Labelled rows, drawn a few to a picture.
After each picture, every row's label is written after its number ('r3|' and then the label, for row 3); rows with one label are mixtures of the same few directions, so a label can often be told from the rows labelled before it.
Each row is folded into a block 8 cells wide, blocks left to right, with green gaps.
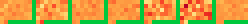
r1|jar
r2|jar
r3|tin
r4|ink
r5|tin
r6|jar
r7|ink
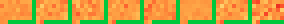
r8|tin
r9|jar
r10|tin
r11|jar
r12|jar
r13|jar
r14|jar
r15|ink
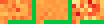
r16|tin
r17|ink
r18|tin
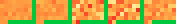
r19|ink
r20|tin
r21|jar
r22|ink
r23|ink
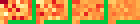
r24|tin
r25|tin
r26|ink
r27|tin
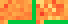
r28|jar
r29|tin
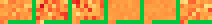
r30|ink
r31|jar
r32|tin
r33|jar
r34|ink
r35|ink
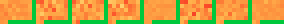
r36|tin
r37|tin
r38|jar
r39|tin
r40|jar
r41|ink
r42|ink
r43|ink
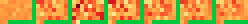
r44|ink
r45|tin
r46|jar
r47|tin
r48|tin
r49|tin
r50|tin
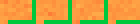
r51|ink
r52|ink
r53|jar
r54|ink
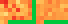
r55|tin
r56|ink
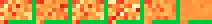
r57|jar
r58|ink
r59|jar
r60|ink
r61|tin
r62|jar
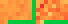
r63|tin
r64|jar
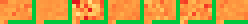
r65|ink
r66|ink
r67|tin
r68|jar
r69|tin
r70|ink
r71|jar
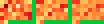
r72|jar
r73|ink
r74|ink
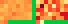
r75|jar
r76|jar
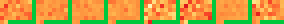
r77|jar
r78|ink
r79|tin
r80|tin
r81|jar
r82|jar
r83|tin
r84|tin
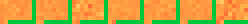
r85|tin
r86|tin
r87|jar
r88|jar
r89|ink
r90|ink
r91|ink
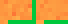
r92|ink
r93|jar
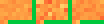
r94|ink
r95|ink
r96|jar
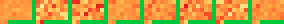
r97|jar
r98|jar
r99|ink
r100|ink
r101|jar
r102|jar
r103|ink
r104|jar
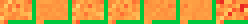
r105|jar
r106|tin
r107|jar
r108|jar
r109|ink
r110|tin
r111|ink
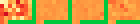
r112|tin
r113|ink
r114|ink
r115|tin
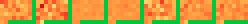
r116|tin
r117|jar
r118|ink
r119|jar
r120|tin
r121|jar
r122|jar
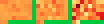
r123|tin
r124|tin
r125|jar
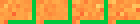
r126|jar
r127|jar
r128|ink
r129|ink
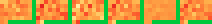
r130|tin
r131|jar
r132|jar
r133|jar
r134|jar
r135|jar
